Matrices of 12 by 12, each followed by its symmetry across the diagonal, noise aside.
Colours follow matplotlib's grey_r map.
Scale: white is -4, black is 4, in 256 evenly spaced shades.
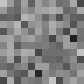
symmetric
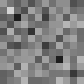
symmetric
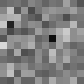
neither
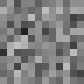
neither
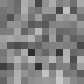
neither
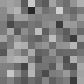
neither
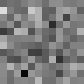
neither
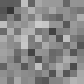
symmetric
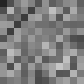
symmetric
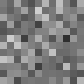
symmetric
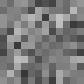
symmetric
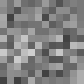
neither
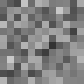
symmetric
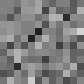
symmetric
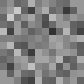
symmetric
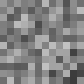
symmetric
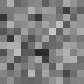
neither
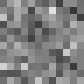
neither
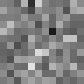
neither
